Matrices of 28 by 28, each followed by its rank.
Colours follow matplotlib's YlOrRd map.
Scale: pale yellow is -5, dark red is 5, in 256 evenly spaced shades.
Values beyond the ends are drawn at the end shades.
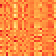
three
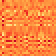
three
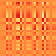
one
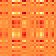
one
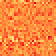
five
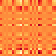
one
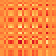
one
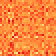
five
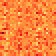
five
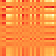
one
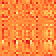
three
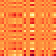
one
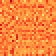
five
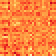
five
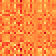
three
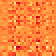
three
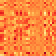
three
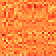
five
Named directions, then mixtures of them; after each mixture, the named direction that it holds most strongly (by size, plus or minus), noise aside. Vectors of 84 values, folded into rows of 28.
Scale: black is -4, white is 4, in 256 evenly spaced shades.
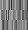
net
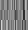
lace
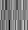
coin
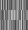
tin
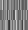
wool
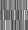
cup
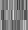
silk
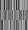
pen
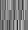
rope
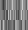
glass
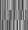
rope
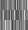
cup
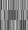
tin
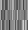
coin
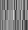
lace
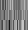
rope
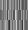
wool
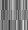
coin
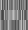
tin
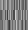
wool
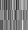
pen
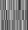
net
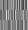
wool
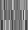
cup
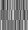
lace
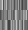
wool
